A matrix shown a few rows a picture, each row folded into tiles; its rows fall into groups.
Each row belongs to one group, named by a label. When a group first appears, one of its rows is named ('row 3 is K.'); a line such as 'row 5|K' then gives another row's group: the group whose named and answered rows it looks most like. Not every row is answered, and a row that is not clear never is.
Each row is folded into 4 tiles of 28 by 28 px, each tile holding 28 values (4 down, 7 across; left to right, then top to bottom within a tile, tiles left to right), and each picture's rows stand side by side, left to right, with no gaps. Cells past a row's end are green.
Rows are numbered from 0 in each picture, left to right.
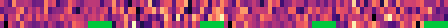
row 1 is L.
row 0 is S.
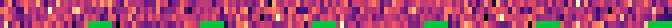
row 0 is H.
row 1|S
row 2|L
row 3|H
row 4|L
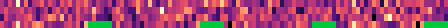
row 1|H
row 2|S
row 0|L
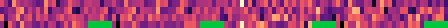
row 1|S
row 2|L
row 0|S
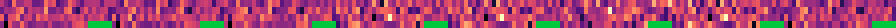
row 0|S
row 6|L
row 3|L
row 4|L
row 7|S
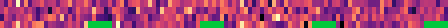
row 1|H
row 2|L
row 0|L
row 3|S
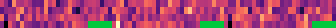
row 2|S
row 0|S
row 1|H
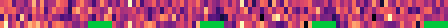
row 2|L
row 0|H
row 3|L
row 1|L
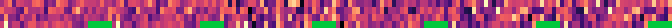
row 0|H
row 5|H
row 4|H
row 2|L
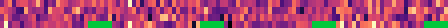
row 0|H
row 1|L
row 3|H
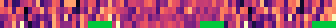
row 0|L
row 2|L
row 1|H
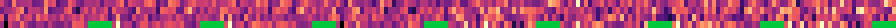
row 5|L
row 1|H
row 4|H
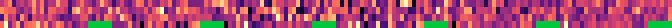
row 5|H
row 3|L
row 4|S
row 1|H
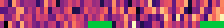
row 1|L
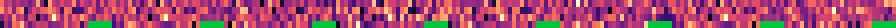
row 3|L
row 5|L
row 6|L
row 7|H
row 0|L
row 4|L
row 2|S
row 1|L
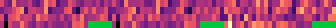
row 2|H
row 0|S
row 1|S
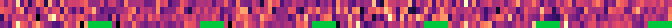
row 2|S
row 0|L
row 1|S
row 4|L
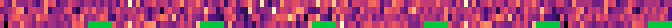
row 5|S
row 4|L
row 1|L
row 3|H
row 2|H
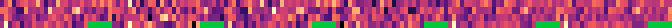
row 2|H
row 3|S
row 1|L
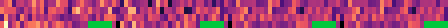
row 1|S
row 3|S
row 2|S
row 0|H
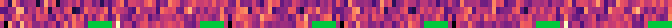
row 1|H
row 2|S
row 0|S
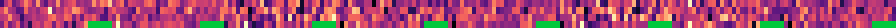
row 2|L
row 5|L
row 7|S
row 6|L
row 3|S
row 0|H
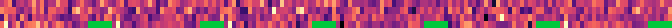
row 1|H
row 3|S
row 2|H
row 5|H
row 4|L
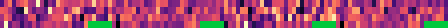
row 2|L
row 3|S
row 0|H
